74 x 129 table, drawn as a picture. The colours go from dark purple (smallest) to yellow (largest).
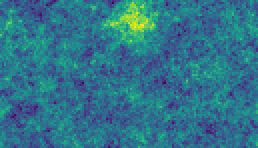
No single row or column stands out from its neighbours. The top middle is the ninth with the highest average. The field is mottled with small blotches. The halves do not mirror each other. A single bump stands in the top middle. Overall the values sit about 40% of the way up the scale.
